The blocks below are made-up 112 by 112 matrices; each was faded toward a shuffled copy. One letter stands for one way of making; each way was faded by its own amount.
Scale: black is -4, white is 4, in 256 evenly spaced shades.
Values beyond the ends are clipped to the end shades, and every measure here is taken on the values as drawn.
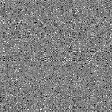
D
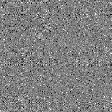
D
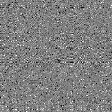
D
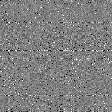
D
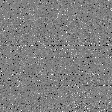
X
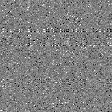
D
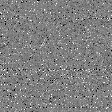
X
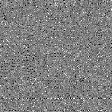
D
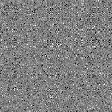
D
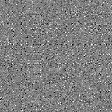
D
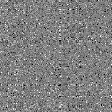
D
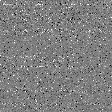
X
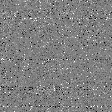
X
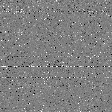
X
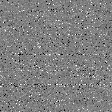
X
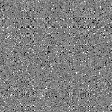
D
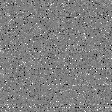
X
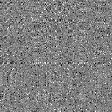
D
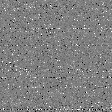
X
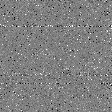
X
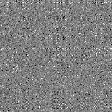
D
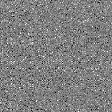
D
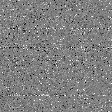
X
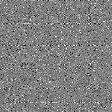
D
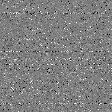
X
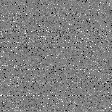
X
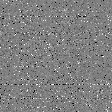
X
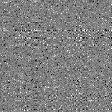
D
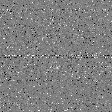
X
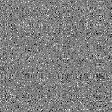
D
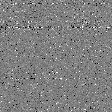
X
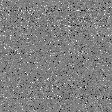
X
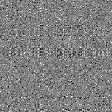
D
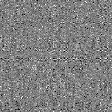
D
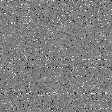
X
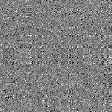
D
